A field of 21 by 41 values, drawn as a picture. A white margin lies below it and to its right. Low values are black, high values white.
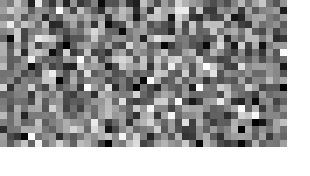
No overall slope runs across the table. The histogram is bell-shaped. No seam splits the table. On average the colour sits 50% of the way up the scale. There are no regular stripes. Fine speckle covers the field.
